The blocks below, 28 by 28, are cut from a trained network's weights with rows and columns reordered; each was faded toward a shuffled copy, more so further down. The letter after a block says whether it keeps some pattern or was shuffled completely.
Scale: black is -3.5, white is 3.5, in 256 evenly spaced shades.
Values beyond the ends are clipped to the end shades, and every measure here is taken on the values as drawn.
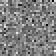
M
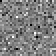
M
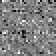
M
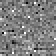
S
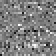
M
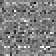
M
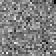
S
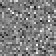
S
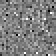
S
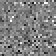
M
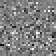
M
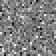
S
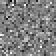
S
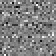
M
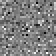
S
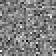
S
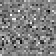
M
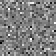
M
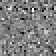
M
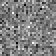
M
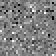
M
